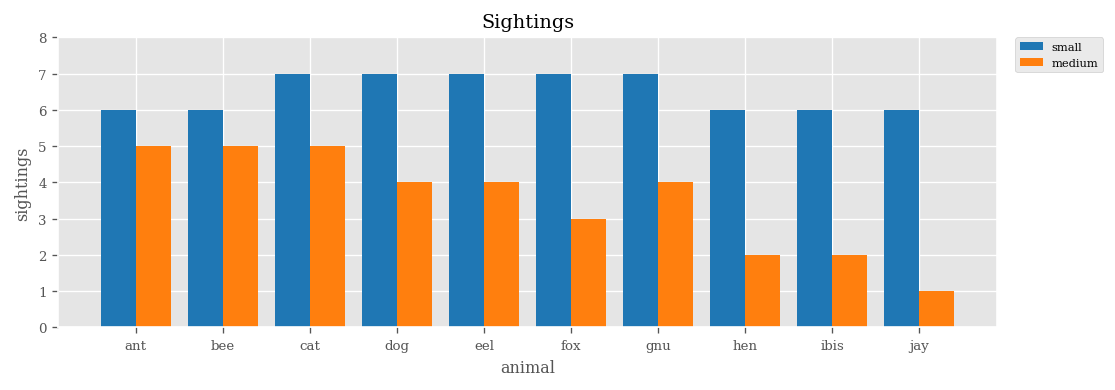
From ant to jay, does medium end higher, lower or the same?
lower
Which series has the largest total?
small
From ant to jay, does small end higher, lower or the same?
the same
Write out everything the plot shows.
Title: Sightings
x-axis: animal, ticks ant bee cat dog eel fox gnu hen ibis jay
y-axis: sightings, ticks 0 1 2 3 4 5 6 7 8
Legend: small, medium
Values:
small: 6 6 7 7 7 7 7 6 6 6
medium: 5 5 5 4 4 3 4 2 2 1
